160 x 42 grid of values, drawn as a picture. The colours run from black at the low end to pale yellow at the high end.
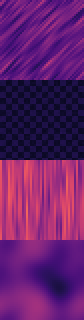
The table splits into 4 rows of 1 panel. Panel 1,1: low, slanting up to the right. Panel 2,1: very low, checkered, faint in contrast. Panel 3,1: middling, streaked downward. Panel 4,1: low, smooth.
